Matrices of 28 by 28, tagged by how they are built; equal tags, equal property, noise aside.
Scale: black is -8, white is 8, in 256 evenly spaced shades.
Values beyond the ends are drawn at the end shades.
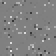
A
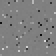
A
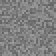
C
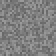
C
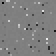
A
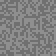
C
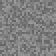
C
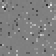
A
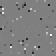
A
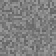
C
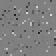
A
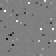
A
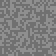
C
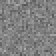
C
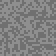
C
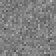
C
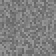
C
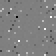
A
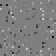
A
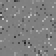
A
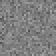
C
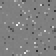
A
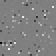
A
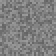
C
